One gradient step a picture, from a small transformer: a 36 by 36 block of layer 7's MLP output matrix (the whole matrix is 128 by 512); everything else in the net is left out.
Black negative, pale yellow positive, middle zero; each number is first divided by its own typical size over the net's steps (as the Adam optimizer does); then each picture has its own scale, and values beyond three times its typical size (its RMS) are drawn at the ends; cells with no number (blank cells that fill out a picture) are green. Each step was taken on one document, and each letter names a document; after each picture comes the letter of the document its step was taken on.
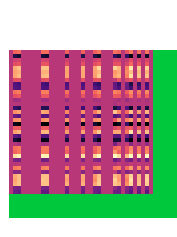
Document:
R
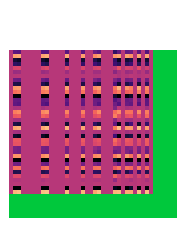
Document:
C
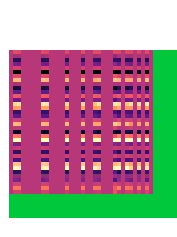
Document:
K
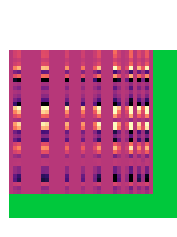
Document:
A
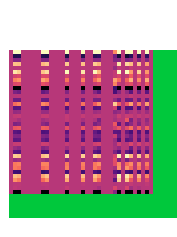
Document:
R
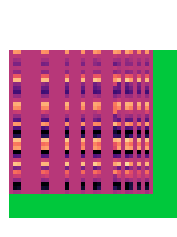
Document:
K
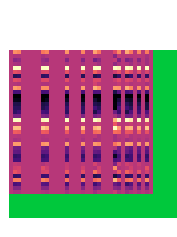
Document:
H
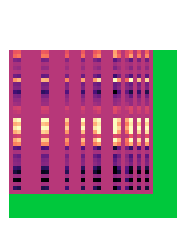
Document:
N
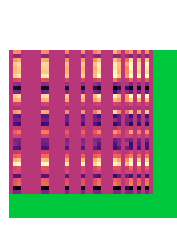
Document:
R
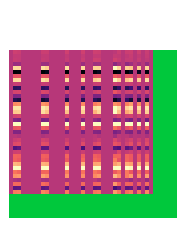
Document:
K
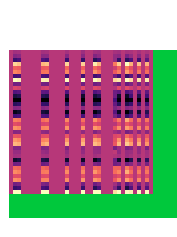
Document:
H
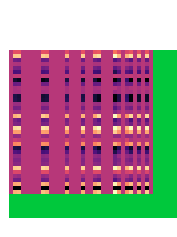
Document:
N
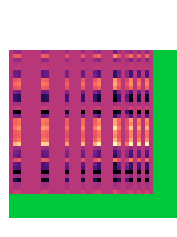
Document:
N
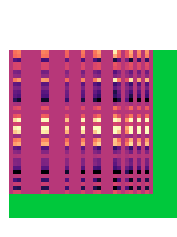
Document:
N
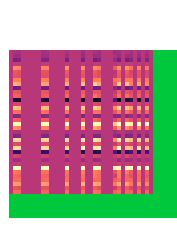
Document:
K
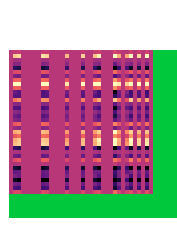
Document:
N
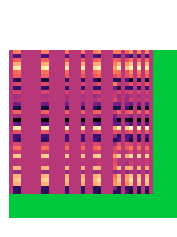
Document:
R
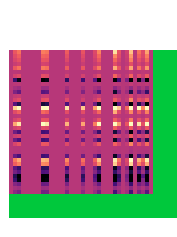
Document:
A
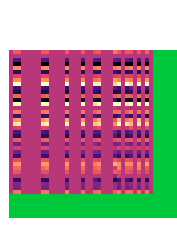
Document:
K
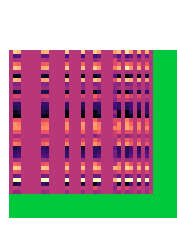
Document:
H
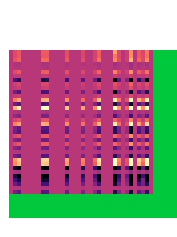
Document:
A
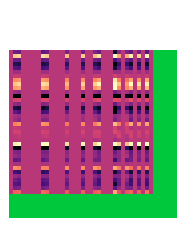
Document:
N
